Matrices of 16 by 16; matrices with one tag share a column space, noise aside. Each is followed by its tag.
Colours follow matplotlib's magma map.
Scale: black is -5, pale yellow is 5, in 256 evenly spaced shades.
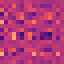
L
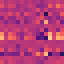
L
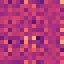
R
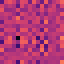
R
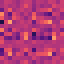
L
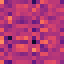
R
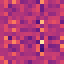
R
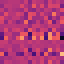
L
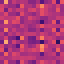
R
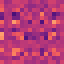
L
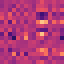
L
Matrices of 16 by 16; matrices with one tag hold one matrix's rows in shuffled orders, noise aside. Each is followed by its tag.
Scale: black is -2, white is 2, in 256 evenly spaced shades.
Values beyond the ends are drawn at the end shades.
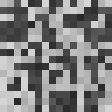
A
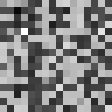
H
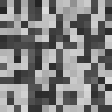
H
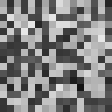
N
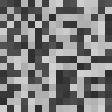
N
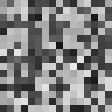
H
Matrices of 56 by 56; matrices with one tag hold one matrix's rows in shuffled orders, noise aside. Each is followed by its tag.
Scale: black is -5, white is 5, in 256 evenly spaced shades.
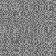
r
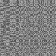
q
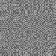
r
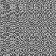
q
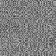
r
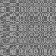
q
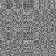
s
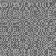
r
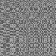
q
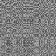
s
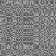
s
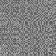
r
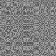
s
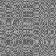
s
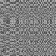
q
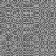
s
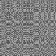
s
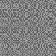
r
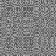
s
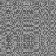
s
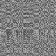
s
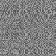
r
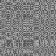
s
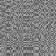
s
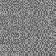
r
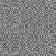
r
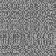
r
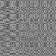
q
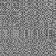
r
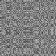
s
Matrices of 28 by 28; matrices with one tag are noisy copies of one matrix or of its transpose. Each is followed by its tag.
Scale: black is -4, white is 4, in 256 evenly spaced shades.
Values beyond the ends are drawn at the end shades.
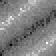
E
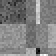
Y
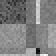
Y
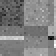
Y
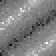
E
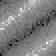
E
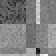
Y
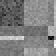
Y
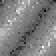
E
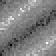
E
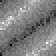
E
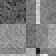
Y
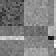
Y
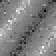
E
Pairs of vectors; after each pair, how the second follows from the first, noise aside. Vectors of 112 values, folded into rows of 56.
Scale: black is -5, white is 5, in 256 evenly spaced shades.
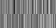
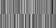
wrapped around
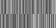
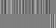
partly zeroed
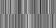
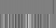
partly zeroed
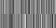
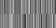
negated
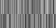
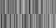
wrapped around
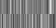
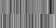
negated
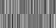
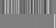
partly zeroed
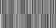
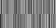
negated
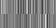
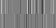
partly zeroed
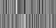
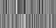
copied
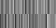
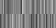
wrapped around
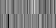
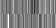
negated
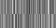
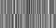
copied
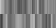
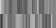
copied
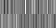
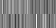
wrapped around
